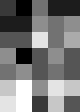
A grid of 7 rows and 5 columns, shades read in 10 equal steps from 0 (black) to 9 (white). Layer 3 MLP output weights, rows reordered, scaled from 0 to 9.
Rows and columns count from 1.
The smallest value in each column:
1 0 2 1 1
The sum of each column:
30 27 30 33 28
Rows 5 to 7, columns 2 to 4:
5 3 4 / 9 5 8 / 9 2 7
